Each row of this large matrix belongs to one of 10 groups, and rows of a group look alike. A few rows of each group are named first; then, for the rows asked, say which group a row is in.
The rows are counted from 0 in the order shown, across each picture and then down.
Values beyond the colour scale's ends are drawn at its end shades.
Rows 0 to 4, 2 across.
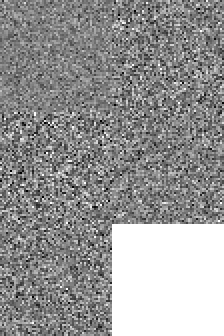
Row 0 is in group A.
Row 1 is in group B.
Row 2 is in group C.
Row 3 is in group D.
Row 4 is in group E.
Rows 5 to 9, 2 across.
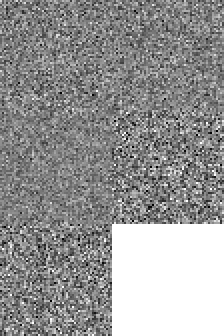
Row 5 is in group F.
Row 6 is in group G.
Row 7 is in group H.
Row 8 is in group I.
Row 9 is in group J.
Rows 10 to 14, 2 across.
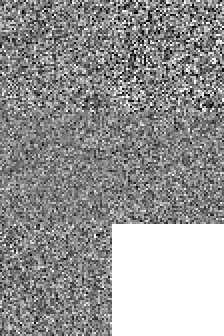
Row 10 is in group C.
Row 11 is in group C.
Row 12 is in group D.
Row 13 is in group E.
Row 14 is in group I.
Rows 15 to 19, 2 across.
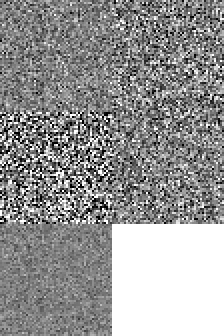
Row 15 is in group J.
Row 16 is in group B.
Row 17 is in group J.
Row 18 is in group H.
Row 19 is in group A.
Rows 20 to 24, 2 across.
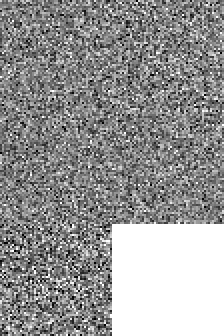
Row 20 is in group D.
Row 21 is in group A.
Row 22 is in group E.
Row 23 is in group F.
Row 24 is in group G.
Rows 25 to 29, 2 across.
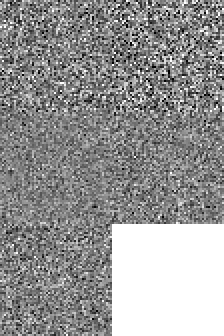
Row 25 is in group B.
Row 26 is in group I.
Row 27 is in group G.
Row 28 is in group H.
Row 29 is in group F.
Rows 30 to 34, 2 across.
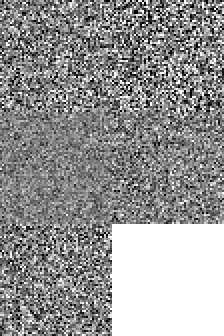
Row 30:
D
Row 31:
C
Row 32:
D
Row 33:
H
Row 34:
F
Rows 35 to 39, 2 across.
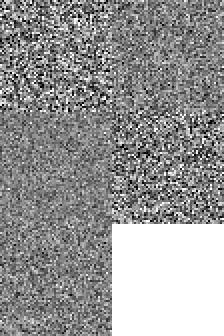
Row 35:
A
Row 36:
F
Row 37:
G
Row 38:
E
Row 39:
E
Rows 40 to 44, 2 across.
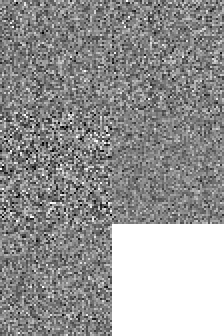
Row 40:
I
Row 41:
I
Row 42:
D
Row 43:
A
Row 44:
C
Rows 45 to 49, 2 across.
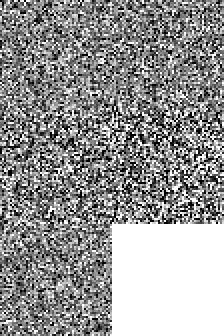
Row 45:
C
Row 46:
J
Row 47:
G
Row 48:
H
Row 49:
C
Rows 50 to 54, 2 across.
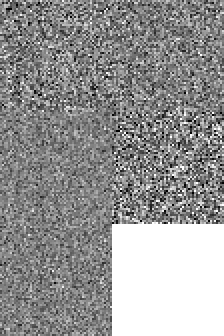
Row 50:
F
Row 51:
F
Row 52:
J
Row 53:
G
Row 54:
J
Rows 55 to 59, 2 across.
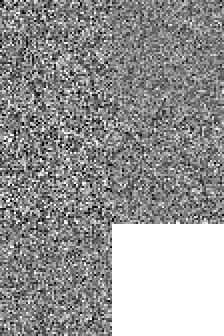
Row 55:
C
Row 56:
G
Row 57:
B
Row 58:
A
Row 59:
B
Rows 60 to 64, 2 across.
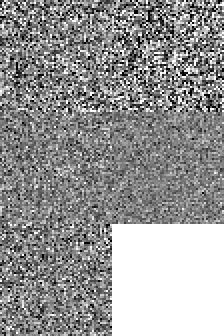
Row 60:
A
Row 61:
C
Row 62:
G
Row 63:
D
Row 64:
D
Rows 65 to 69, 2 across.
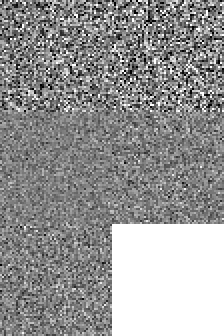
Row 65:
F
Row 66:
C
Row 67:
D
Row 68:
E
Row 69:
J
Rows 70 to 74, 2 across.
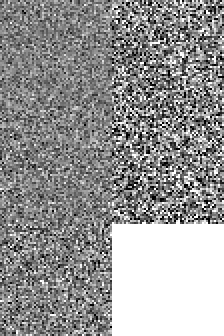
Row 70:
G
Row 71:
I
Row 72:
D
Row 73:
A
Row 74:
D
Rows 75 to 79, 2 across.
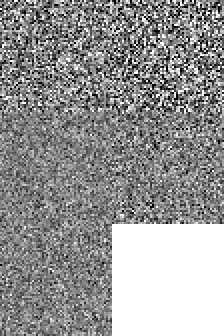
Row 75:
C
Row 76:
H
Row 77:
H
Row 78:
F
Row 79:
J
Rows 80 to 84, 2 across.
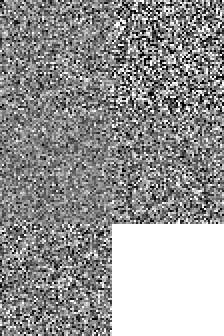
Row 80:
A
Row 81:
B
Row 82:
I
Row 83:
A
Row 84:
I
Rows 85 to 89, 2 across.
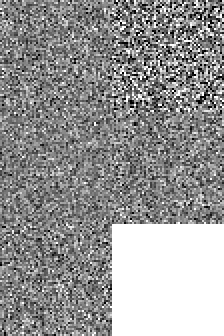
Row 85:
B
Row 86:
B
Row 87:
I
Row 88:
C
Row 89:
J
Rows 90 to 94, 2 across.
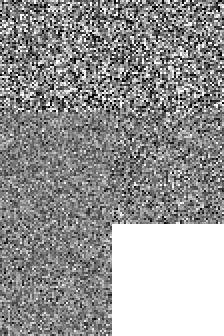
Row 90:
B
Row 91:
H
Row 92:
B
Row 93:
H
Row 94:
G
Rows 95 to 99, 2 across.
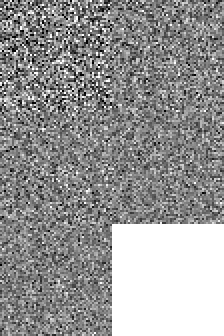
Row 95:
E
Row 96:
J
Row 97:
A
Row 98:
D
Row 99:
J
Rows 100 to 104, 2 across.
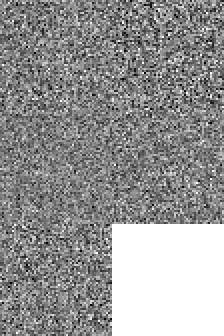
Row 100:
F
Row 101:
E
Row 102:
F
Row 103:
I
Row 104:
D
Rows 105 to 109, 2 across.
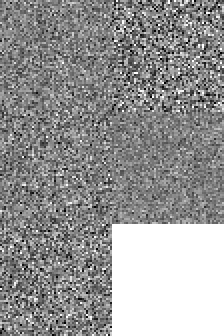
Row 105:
J
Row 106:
H
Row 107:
H
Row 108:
G
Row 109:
H
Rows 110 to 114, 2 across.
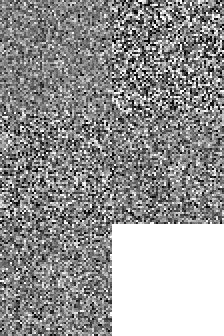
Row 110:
J
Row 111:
E
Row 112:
B
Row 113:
I
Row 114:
F
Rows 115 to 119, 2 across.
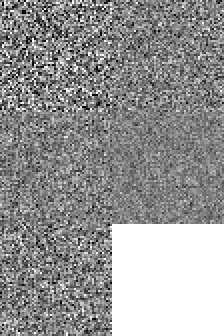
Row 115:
C
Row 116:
D
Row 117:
B
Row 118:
C
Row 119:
C
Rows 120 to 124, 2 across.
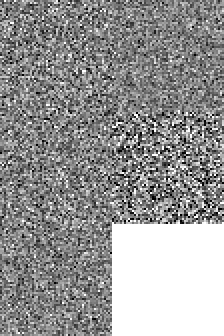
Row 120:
B
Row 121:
D
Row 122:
J
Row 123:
A
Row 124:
C
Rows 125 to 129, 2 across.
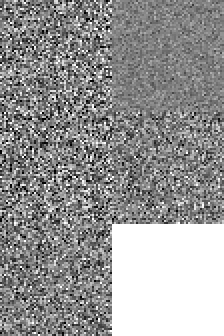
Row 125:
D
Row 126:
A
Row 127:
H
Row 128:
H
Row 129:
E
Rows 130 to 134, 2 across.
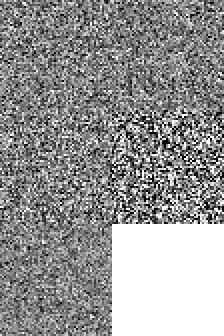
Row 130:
D
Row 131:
F
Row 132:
B
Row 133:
J
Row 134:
A
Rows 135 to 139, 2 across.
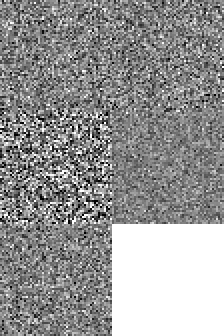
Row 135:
B
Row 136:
H
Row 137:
A
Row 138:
I
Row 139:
F
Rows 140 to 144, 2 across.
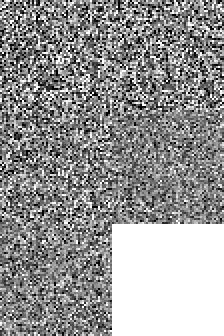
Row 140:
I
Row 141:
D
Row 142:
D
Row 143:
F
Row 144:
E
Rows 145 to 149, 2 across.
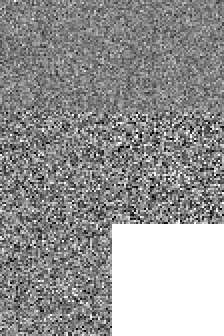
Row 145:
I
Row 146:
J
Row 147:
E
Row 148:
A
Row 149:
A
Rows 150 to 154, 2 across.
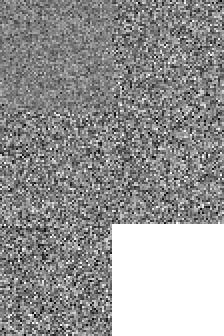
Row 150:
A
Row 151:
G
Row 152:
E
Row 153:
H
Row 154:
F
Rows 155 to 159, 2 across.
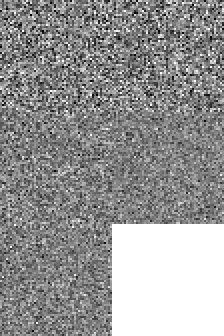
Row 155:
D
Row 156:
C
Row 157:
G
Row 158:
H
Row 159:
I
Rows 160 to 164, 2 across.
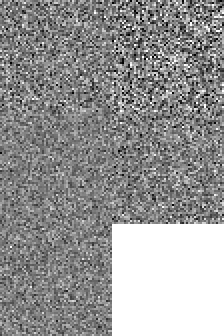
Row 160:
F
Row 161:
G
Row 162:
J
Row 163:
A
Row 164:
E
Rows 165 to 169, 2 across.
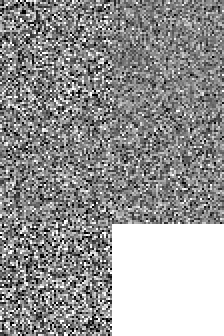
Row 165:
C
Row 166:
H
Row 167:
A
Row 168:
E
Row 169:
B
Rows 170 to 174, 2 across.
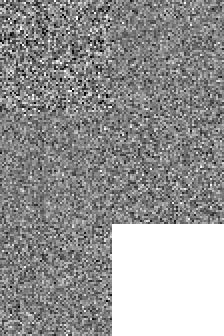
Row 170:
E
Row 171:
E
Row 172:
J
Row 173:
E
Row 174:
F
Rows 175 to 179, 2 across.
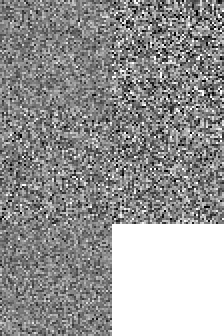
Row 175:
G
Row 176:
D
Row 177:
H
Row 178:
G
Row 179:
E
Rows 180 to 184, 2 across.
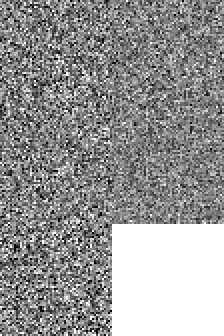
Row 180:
J
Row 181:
I
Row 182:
G
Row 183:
C
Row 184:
A
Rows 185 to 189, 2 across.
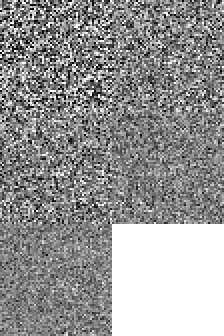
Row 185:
D
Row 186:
D
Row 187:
I
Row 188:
F
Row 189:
A
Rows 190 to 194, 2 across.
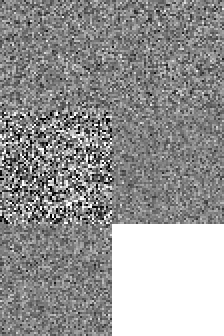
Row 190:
A
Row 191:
C
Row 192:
H
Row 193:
J
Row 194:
D
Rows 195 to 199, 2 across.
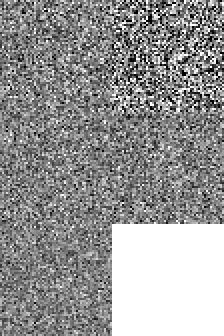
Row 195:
C
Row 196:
C
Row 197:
B
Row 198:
F
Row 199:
I
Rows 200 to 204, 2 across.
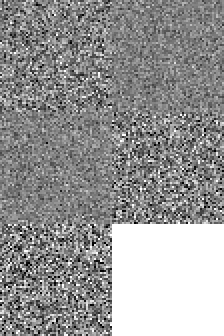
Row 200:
E
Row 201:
J
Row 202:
A
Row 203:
B
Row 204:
D
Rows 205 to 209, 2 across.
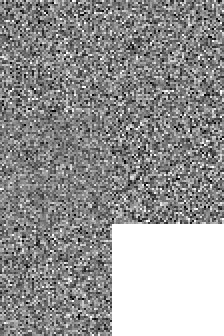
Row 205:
F
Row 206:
D
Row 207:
D
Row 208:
E
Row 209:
C
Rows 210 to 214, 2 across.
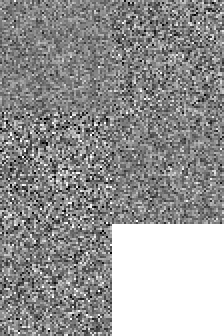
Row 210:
I
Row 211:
F
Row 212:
H
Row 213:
I
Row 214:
C
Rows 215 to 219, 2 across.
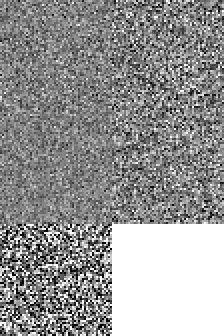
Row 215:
E
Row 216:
H
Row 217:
J
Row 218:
A
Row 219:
E
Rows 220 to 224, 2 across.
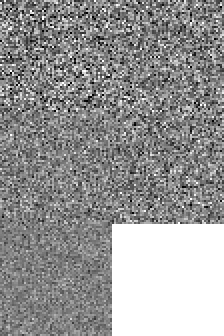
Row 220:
B
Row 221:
G
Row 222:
B
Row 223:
C
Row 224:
G
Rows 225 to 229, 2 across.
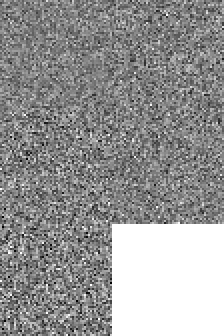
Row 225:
G
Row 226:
C
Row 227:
D
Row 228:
H
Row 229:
B
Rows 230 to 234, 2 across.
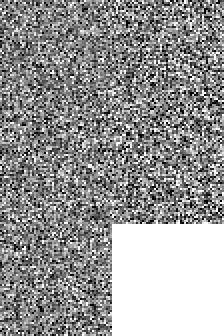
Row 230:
I
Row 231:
A
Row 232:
C
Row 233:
A
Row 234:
A
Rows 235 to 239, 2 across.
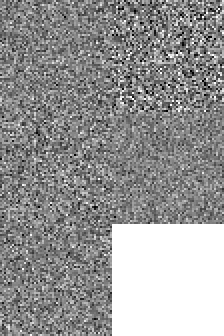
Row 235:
E
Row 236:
F
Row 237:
C
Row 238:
B
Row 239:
G
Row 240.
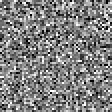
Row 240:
D
